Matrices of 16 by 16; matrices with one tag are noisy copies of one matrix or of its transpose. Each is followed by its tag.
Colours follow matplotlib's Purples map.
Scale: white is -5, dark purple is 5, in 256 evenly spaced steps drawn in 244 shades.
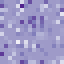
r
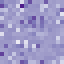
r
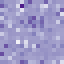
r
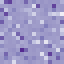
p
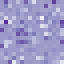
r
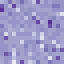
p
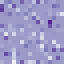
p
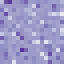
p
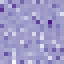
p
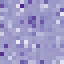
r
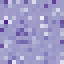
r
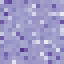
p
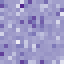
r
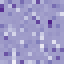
p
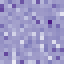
p
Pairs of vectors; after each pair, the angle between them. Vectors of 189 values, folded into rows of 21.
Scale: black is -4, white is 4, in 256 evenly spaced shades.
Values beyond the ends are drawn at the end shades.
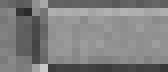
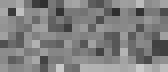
partly opposed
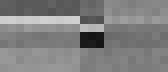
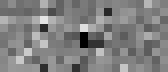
partly aligned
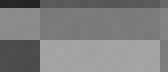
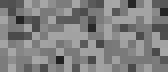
orthogonal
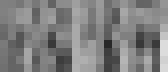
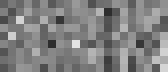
partly aligned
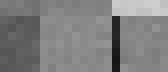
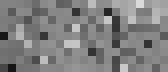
partly aligned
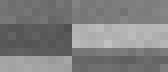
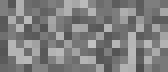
orthogonal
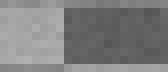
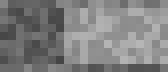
nearly opposite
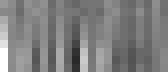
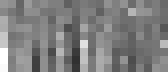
nearly parallel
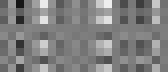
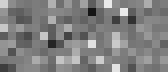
orthogonal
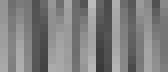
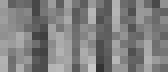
nearly parallel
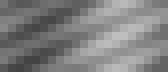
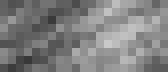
nearly parallel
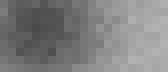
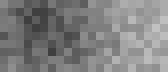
nearly parallel
